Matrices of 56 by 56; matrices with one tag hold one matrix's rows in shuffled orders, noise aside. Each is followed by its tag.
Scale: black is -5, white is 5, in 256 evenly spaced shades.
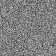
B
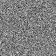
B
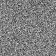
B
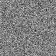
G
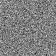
G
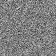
B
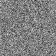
G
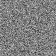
G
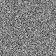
B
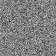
G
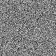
B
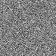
B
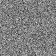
B
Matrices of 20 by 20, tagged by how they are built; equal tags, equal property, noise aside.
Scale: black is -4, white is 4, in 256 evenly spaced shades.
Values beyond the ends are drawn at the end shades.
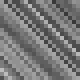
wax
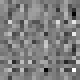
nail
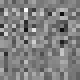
nail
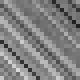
wax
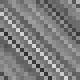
wax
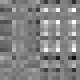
nail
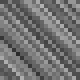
wax
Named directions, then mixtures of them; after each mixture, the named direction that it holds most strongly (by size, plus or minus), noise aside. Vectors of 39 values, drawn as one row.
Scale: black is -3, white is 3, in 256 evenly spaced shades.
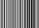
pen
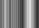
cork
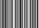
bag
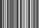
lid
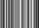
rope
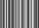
rope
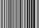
pen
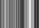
cork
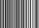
pen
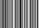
bag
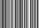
bag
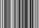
lid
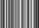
rope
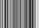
rope
